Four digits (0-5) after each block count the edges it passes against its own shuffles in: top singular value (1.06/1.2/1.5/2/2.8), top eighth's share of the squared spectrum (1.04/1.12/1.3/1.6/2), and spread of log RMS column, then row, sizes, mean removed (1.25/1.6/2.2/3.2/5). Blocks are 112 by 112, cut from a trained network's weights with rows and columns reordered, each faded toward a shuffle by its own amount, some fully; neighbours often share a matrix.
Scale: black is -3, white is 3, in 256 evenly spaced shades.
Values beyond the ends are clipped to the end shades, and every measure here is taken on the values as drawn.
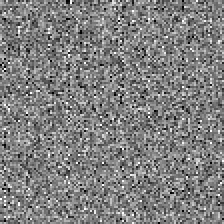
2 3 3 0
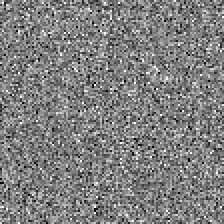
0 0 0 0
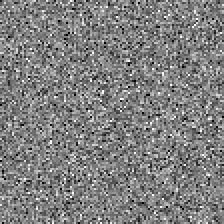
0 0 0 0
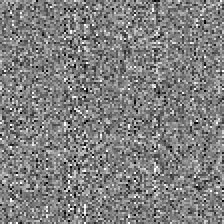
3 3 3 0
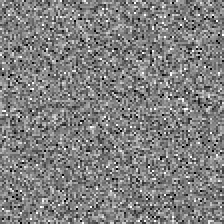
0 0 0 0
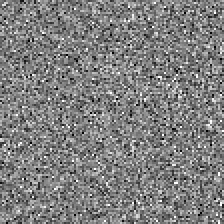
1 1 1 0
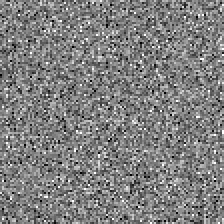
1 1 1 0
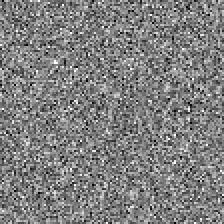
3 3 2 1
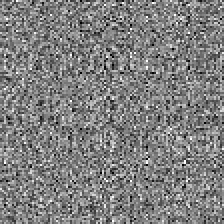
4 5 3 2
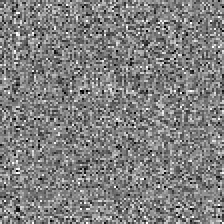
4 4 2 2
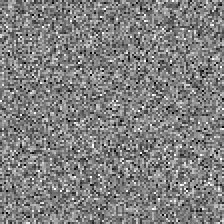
0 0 0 0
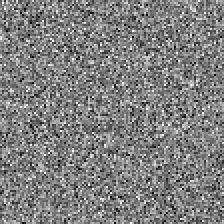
1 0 0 0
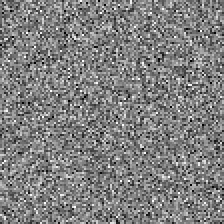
2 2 0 0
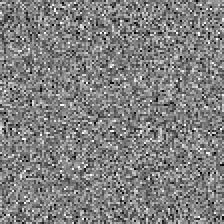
1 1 0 2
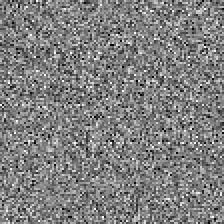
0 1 0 2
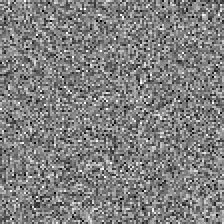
2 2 0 0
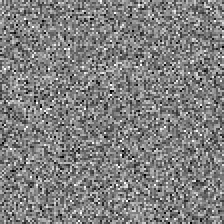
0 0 0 0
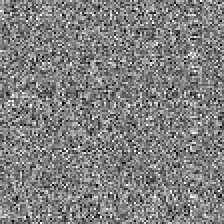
3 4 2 2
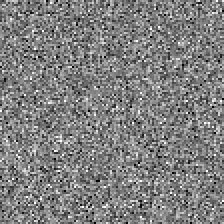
1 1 0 2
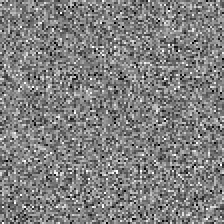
1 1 0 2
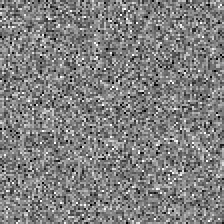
0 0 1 0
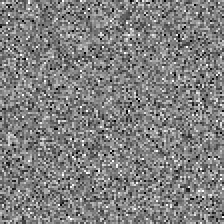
0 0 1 0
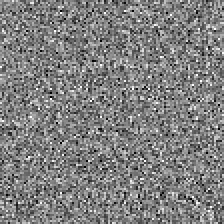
3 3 1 1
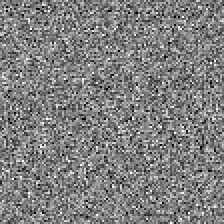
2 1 0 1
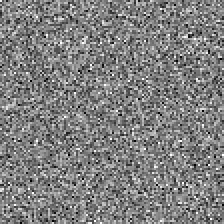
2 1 0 0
